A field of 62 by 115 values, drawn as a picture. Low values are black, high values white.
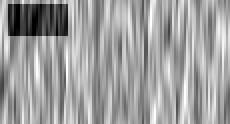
An odd patch, lower than its surroundings, sits in the top left. Values change most from cell to cell in the top left. Streaks run downward. The halves do not mirror each other. The top left is the ninth with the lowest average. Overall the values sit about 60% of the way up the scale.
